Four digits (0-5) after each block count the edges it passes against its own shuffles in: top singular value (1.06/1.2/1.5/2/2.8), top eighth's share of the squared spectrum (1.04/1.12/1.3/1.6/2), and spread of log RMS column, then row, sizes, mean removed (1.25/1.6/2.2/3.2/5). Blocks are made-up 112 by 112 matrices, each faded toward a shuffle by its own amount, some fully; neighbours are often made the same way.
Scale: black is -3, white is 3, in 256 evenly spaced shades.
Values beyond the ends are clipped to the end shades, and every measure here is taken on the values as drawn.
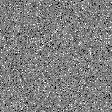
3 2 1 0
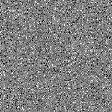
4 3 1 1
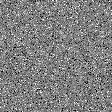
2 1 0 0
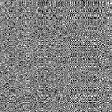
5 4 3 3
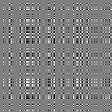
5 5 5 5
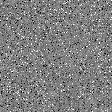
3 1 0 0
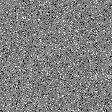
1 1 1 0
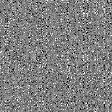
3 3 3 1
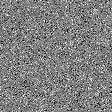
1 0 0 0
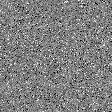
1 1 0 0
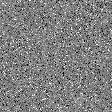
1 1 0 0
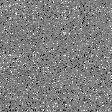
3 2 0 1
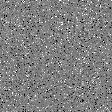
3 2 0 1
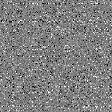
4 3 1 2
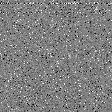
3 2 0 1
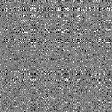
5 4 3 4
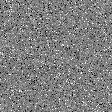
0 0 0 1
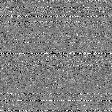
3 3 0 4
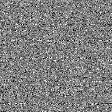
1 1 0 3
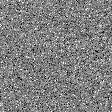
1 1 0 0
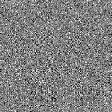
4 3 1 2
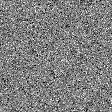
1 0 0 0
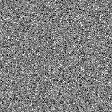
3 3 1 1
